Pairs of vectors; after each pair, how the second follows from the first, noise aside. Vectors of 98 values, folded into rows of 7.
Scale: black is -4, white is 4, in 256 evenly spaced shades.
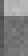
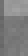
shrunk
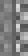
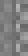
shrunk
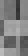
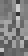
sign-scrambled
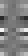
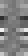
copied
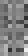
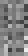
copied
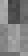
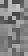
sign-scrambled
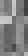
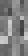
wrapped around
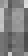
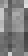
copied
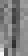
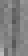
shrunk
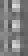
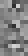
sign-scrambled
